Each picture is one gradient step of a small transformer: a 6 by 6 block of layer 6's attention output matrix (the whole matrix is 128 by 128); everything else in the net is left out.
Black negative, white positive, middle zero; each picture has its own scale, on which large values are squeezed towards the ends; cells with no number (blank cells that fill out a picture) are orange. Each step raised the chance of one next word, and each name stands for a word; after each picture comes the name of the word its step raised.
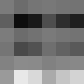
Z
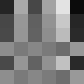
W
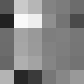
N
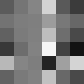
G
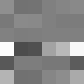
G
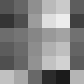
N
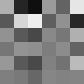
Z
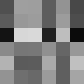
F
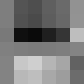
F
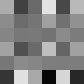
N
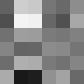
N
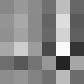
G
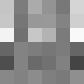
F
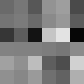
F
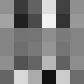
N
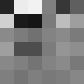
Z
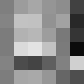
G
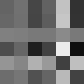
G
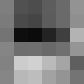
F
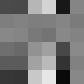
W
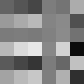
Z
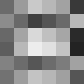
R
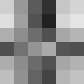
W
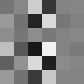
Z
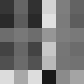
N
